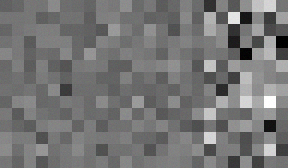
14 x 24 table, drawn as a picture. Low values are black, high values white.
Histogram: heavy tails on both sides. Mirror symmetry: none. Roughest part: top right. Seam: vertical, 70% of the way across, the left part calmer. Ninth with the highest average: middle right.
